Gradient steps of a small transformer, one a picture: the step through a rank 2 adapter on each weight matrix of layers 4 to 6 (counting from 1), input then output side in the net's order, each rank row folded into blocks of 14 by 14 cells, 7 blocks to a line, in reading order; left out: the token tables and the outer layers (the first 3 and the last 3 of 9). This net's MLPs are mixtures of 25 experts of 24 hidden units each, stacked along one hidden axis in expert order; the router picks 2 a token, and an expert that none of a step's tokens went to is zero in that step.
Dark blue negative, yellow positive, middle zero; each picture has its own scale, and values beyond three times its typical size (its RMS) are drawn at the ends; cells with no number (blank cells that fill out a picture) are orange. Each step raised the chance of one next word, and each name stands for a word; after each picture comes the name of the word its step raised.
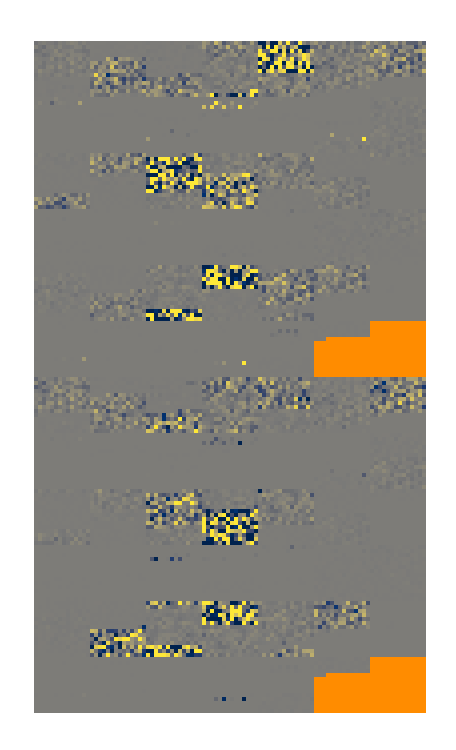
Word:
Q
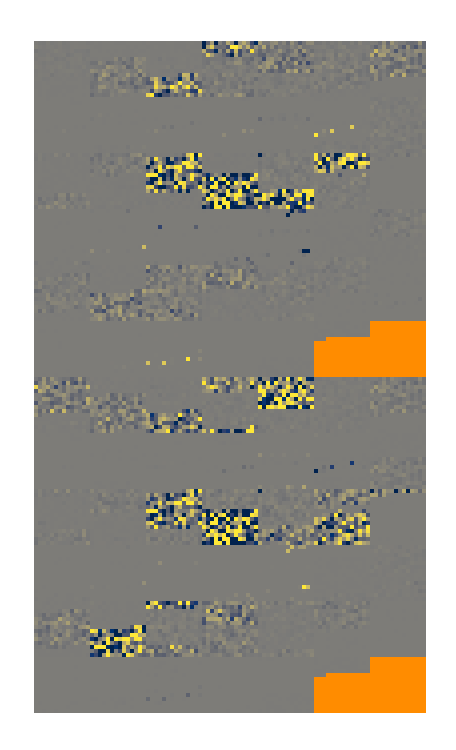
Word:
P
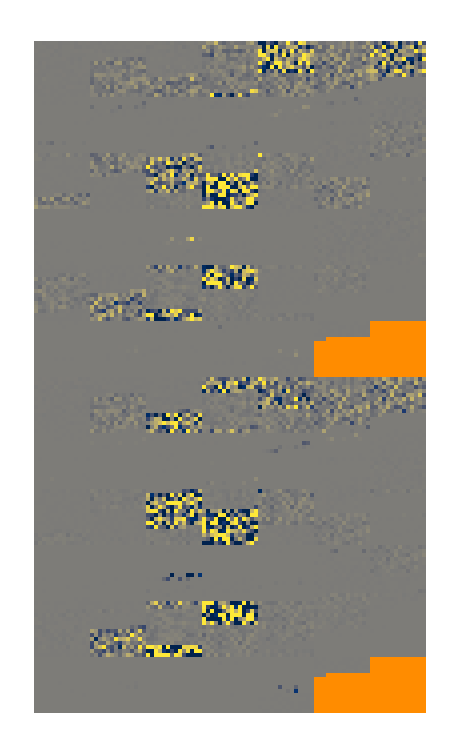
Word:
Q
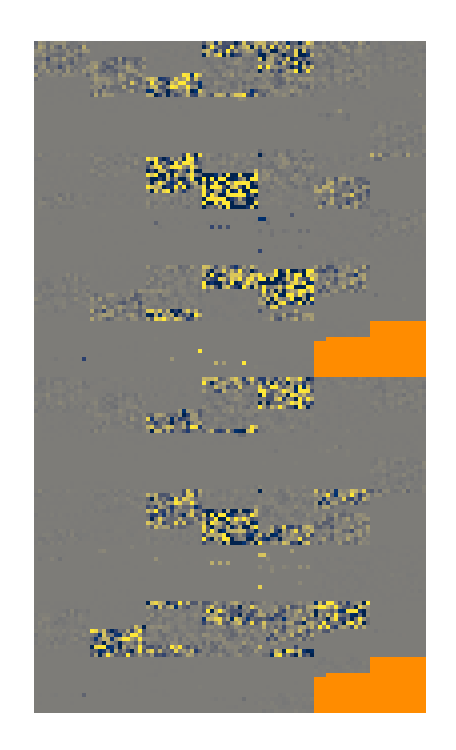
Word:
P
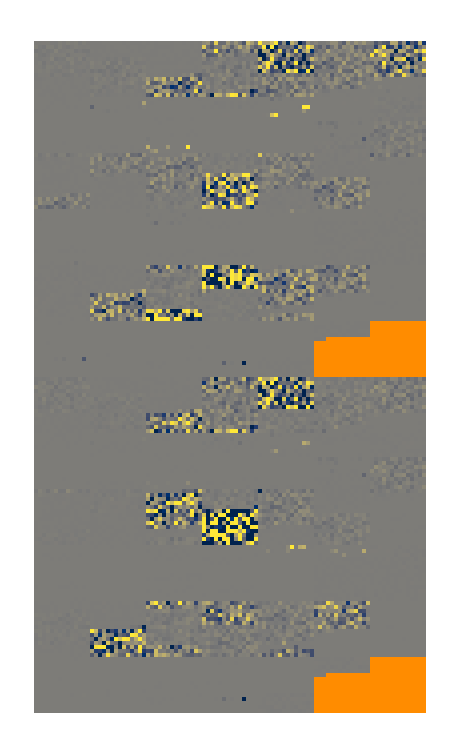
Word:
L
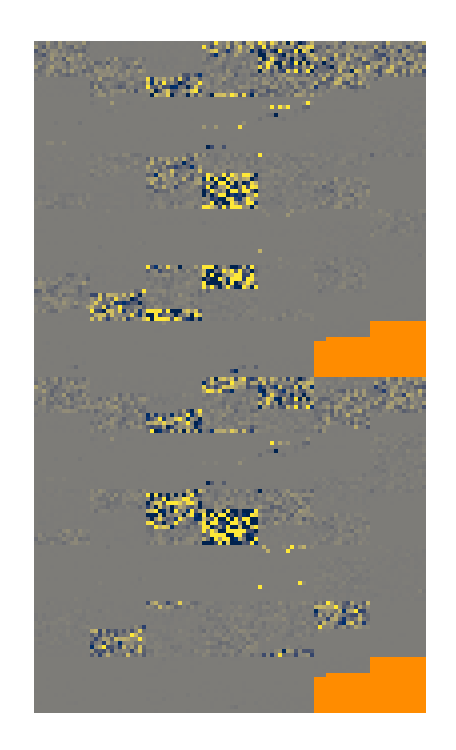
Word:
L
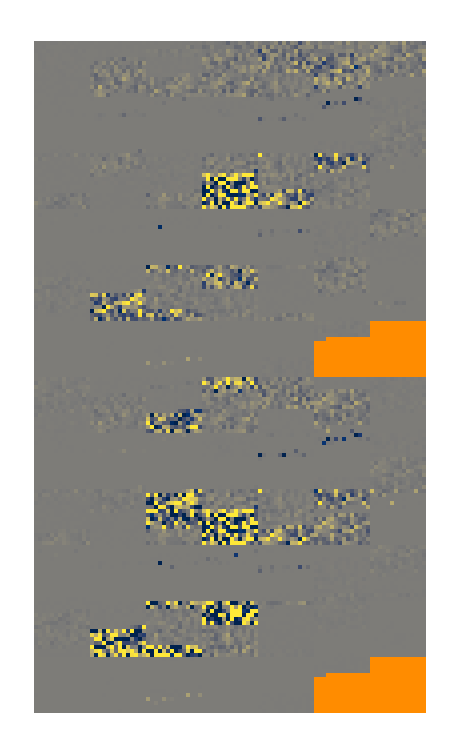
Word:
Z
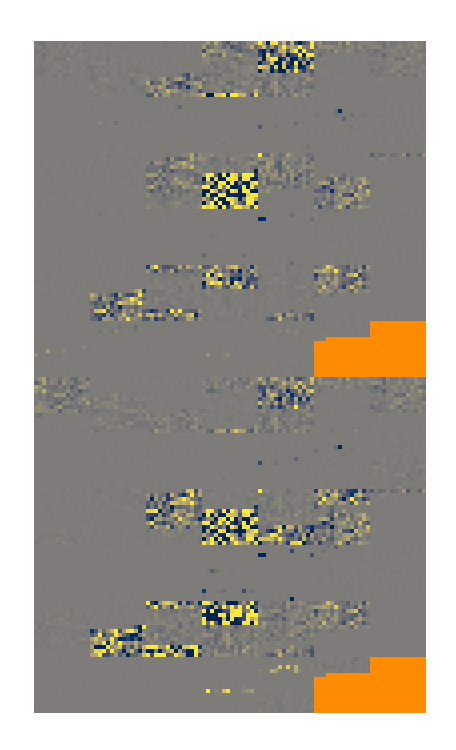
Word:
Z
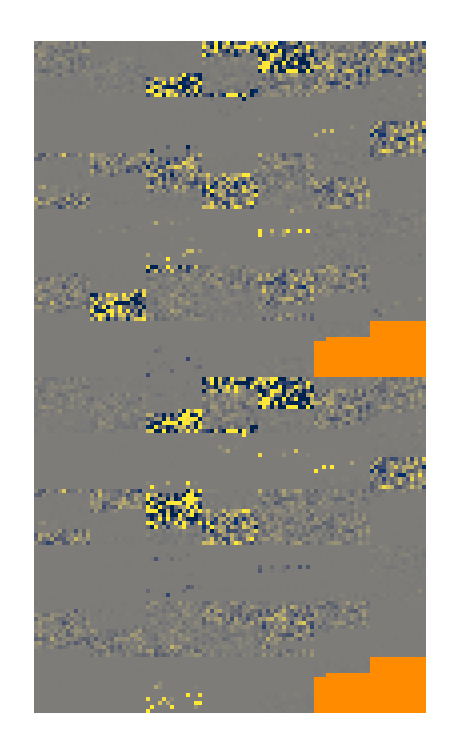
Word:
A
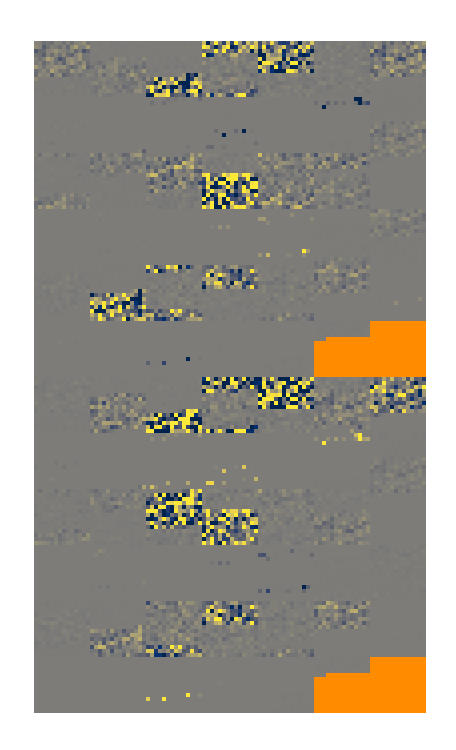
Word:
A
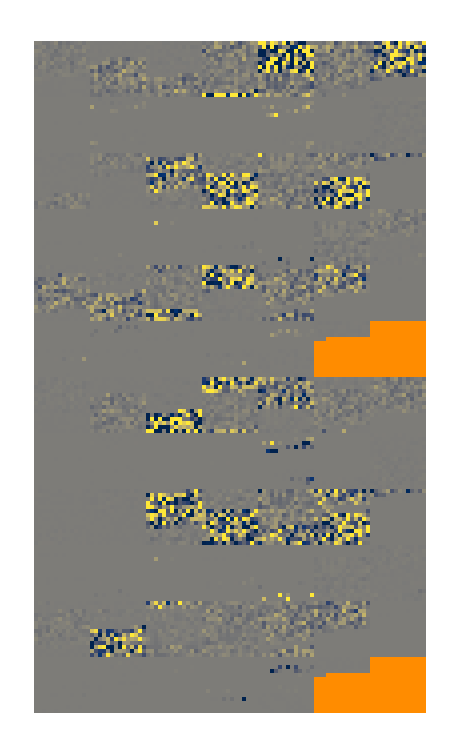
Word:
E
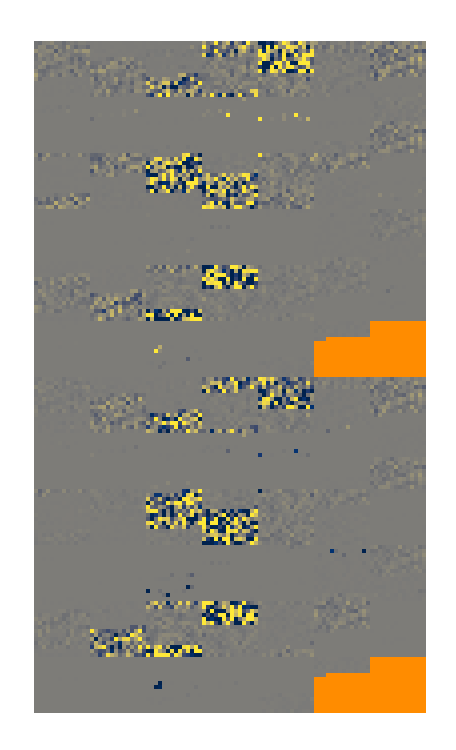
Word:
Q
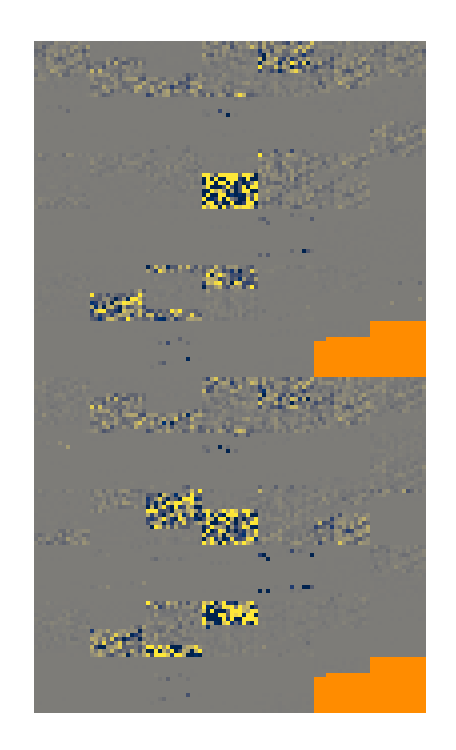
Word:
Z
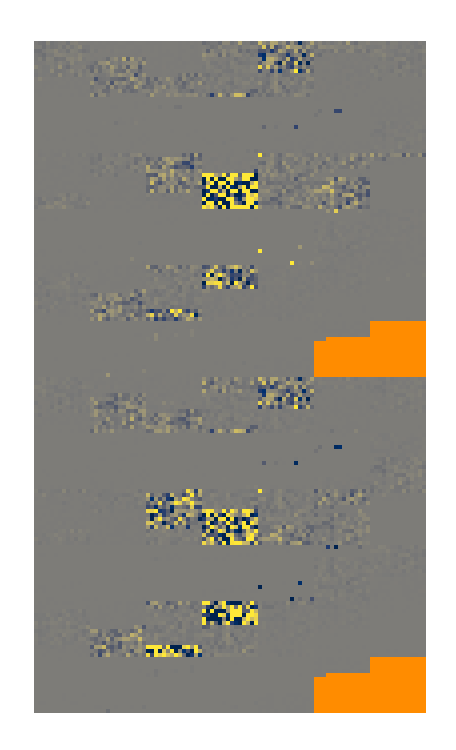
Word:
Z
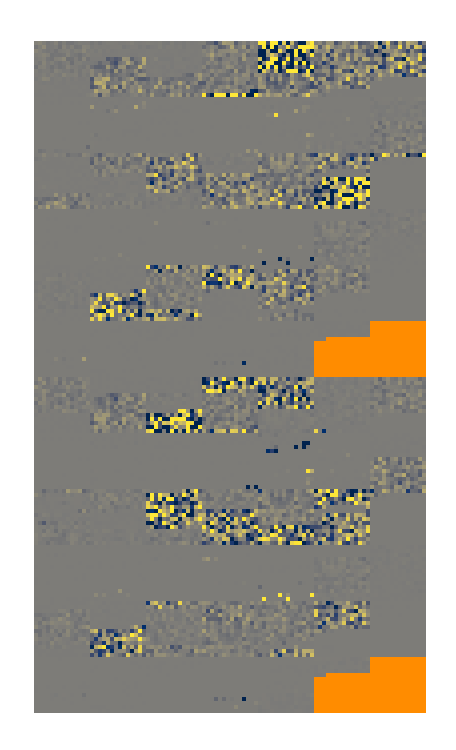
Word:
E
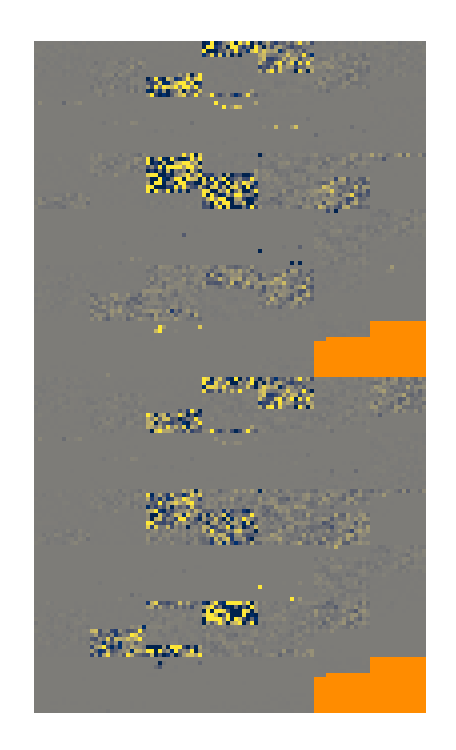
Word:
P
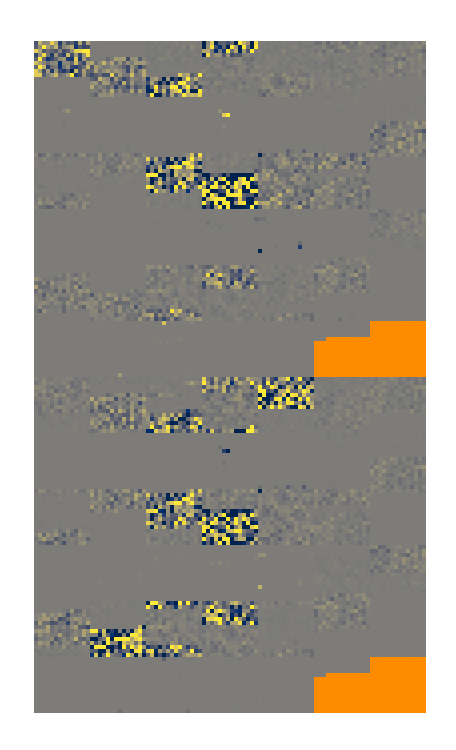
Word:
P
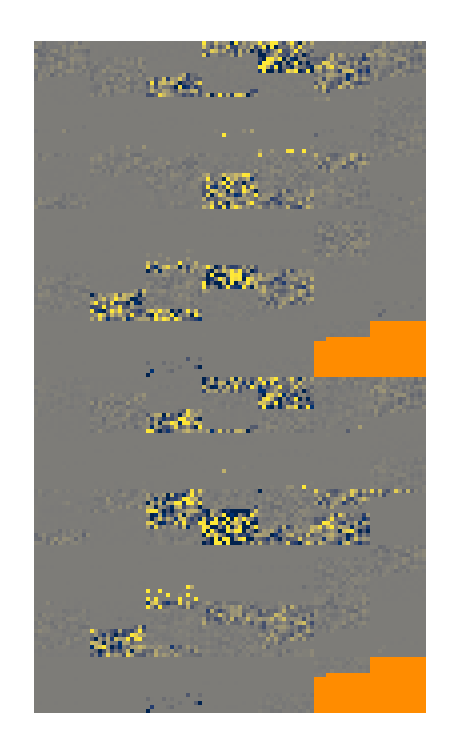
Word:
L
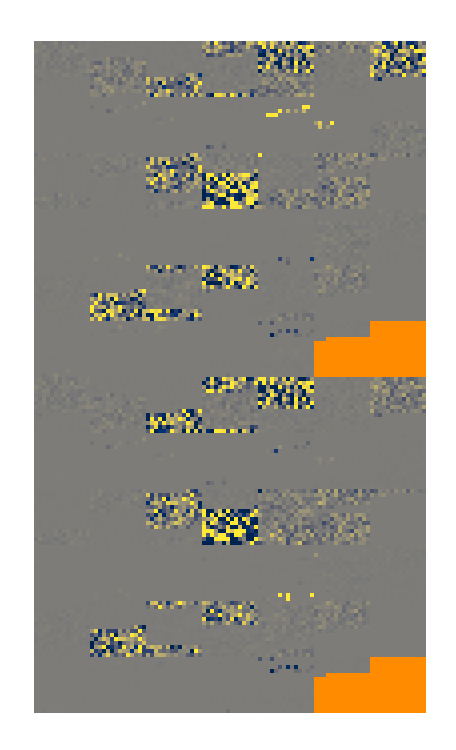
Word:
L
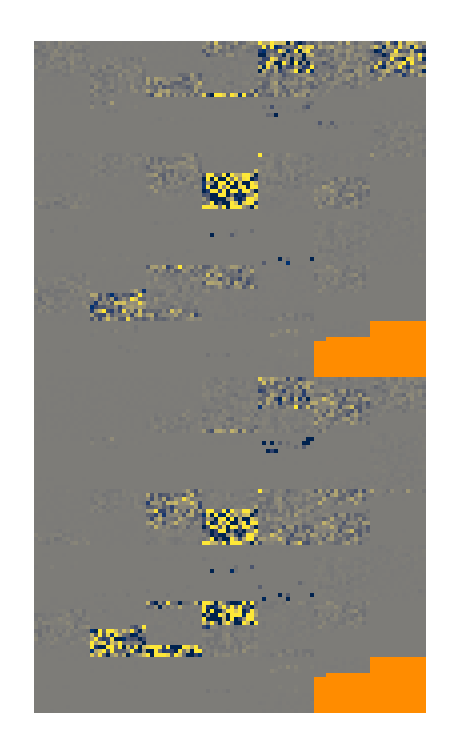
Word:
Z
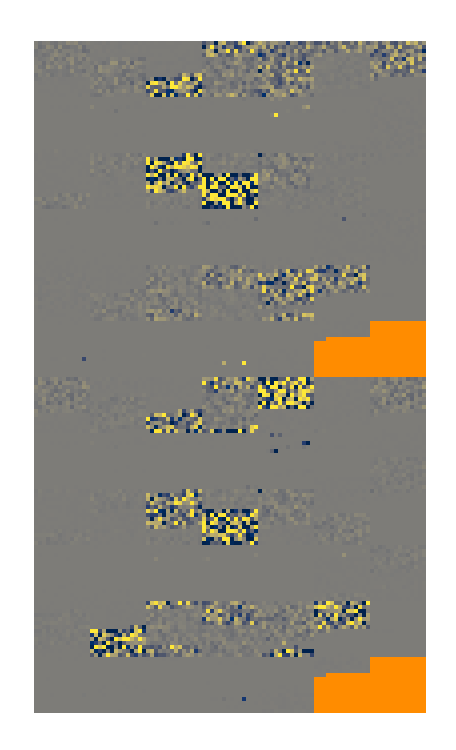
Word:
P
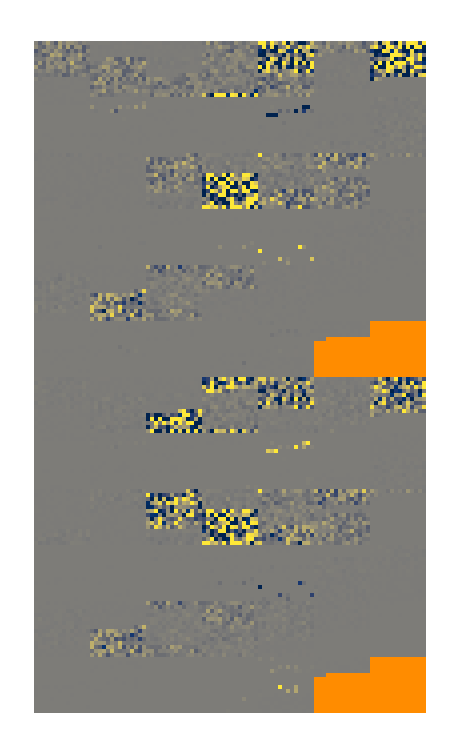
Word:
A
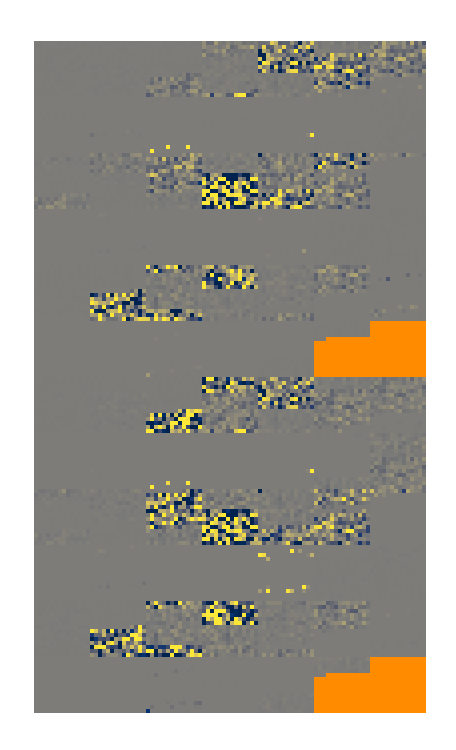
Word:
E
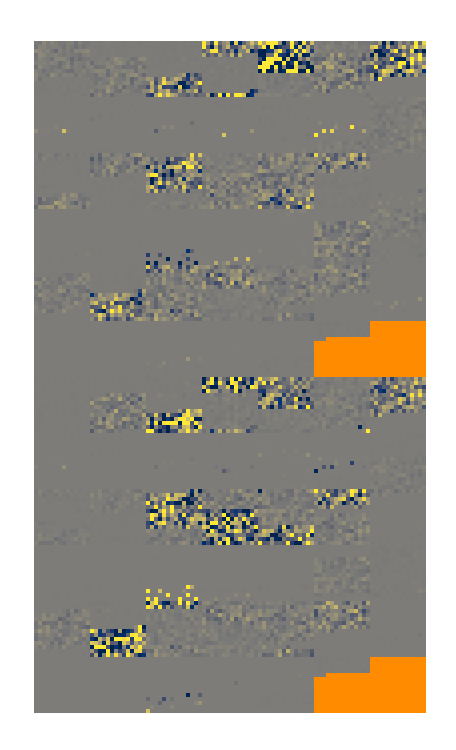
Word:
E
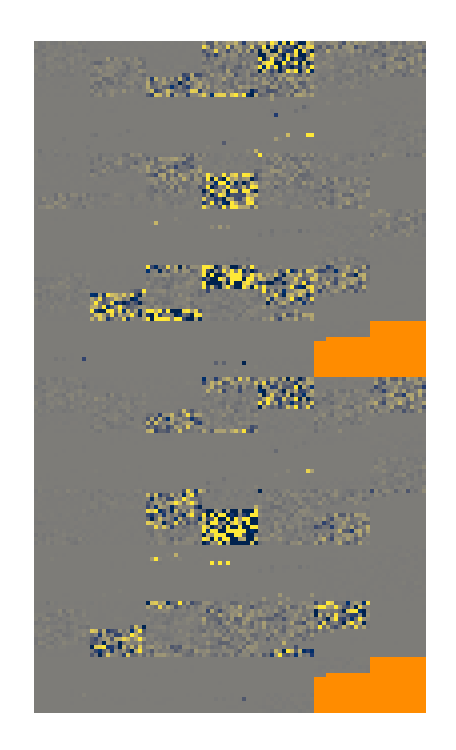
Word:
L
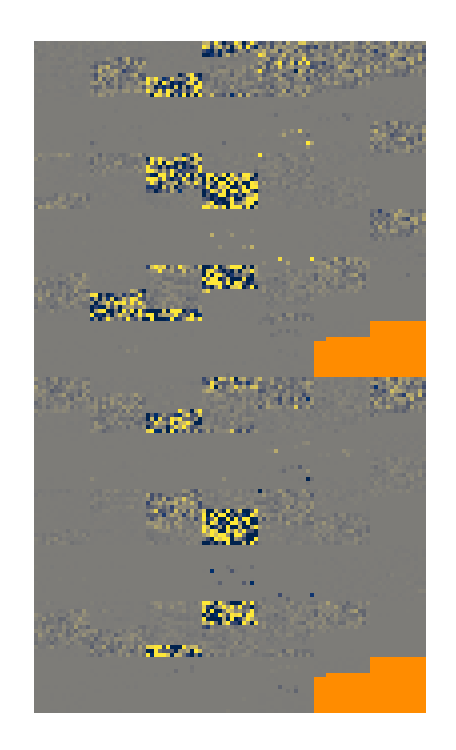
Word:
Q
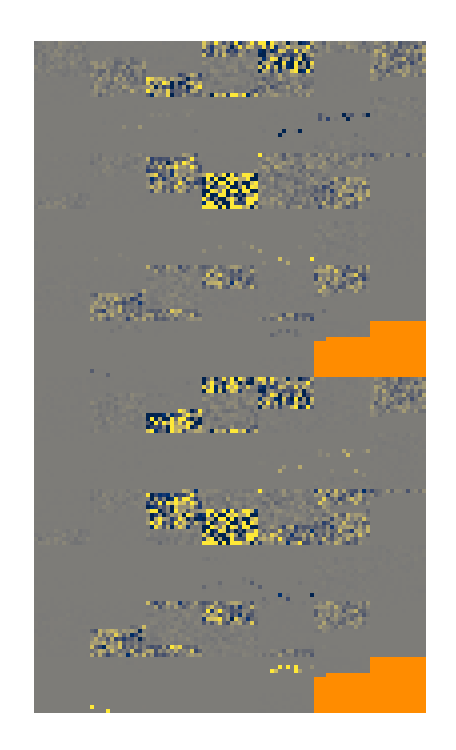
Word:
A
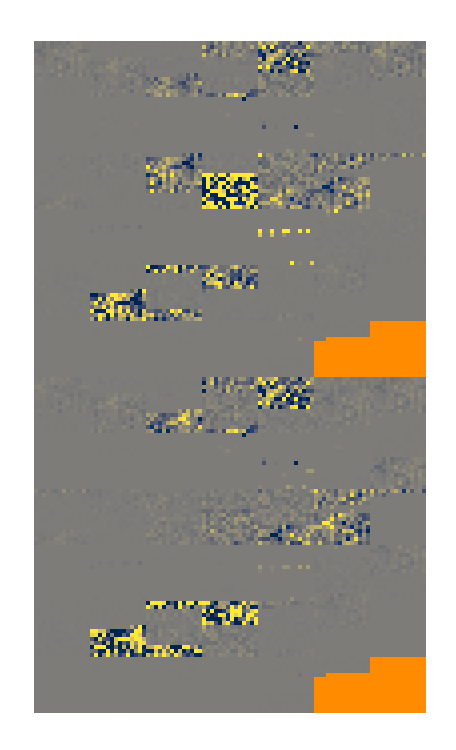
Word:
E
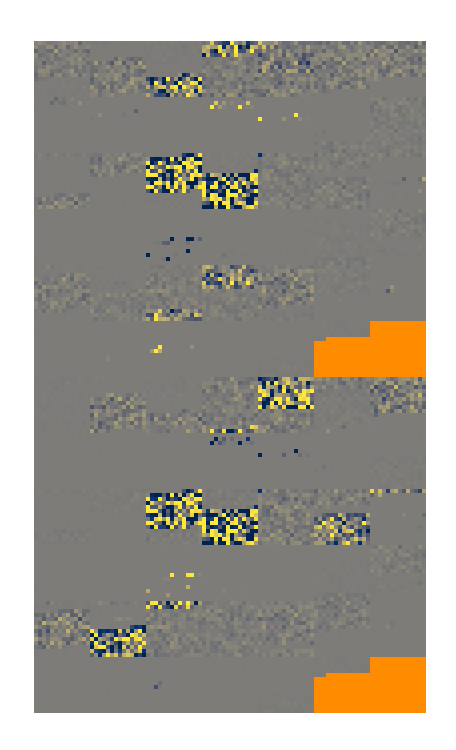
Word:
P
